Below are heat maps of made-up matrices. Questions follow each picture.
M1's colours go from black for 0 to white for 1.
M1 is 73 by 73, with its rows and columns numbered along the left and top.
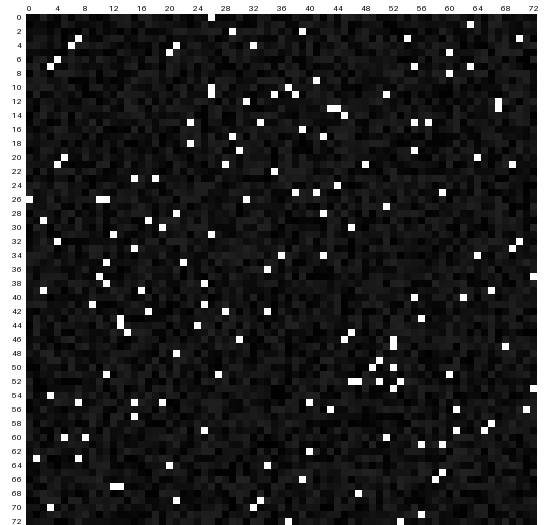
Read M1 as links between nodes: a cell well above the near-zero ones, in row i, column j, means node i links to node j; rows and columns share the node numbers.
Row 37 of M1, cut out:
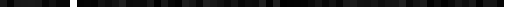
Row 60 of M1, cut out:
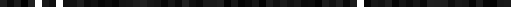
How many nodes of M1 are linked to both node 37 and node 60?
0
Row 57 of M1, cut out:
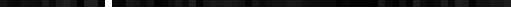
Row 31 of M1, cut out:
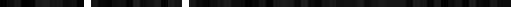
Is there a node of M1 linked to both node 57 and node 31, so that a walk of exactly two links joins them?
no
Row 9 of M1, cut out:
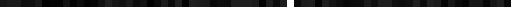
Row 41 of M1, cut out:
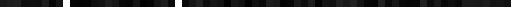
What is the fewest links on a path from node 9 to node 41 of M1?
1
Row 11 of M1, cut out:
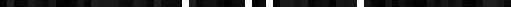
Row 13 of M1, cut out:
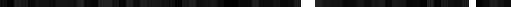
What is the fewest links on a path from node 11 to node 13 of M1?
5
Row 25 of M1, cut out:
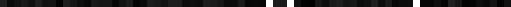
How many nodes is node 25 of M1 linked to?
3
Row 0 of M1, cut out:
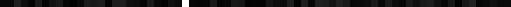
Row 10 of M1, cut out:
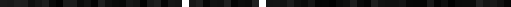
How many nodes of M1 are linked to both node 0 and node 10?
1
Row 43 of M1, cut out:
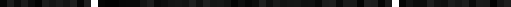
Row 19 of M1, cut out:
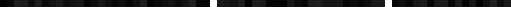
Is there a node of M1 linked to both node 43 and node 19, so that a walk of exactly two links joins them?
no
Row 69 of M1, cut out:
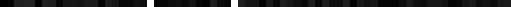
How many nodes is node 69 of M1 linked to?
2
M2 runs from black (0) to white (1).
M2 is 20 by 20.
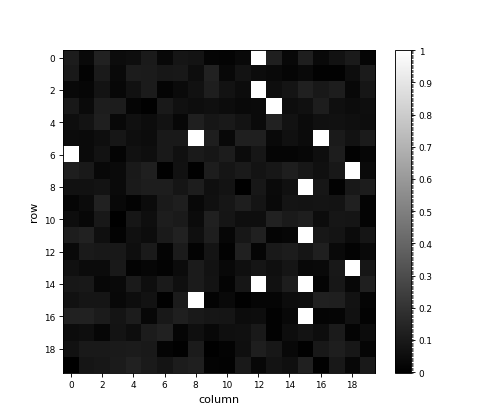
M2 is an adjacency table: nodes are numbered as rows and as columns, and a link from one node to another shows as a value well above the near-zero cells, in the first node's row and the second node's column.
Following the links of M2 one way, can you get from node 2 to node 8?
no
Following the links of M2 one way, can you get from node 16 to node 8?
yes
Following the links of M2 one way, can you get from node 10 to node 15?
no
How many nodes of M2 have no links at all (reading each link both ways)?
6
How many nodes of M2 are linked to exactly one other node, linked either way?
5
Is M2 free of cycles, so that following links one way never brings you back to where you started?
no
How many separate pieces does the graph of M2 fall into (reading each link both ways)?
8
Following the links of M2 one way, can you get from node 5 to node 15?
yes
